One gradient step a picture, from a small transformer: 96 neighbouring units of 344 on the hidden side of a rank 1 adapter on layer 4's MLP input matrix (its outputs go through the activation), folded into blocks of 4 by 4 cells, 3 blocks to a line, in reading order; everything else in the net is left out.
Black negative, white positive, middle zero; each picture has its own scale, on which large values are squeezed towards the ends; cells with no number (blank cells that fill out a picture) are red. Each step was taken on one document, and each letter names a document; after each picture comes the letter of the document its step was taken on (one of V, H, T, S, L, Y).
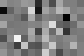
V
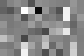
V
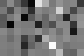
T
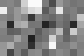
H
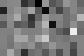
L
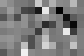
V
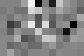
H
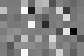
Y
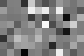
Y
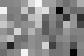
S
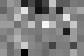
L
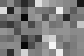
T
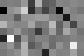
V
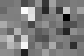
L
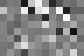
Y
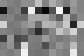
V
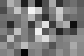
L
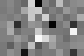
H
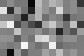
T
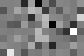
H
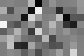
S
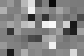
H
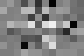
H
